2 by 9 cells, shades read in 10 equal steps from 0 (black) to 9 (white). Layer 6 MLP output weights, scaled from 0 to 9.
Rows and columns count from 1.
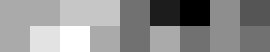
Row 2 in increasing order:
4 4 4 5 6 6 6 8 9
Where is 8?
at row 2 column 2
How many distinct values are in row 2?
5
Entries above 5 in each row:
4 5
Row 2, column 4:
6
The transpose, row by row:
6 6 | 6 8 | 7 9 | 7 6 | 4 4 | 1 6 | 0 4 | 5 5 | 3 4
